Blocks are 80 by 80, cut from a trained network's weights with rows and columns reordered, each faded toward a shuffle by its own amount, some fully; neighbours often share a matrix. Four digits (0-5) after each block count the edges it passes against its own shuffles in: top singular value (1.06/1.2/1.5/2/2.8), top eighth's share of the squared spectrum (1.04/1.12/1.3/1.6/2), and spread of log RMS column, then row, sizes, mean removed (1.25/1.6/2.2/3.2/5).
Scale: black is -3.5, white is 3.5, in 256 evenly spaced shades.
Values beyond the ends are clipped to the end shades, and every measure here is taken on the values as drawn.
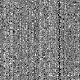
3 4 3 1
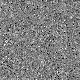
0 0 0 0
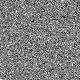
0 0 0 0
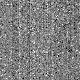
3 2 1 1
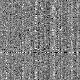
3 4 2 2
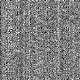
3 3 2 2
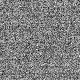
1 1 0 0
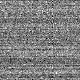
4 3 1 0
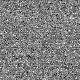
1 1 0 0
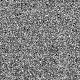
0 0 0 0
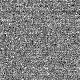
2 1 0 0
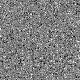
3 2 0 1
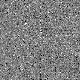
2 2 1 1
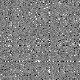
3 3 2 2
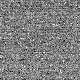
2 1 0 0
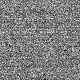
2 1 0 0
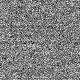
1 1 0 0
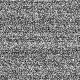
3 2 0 0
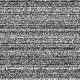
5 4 0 3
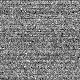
3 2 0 0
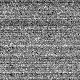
4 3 0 2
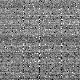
3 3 2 1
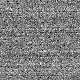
3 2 0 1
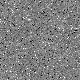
0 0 0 0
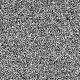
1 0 0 0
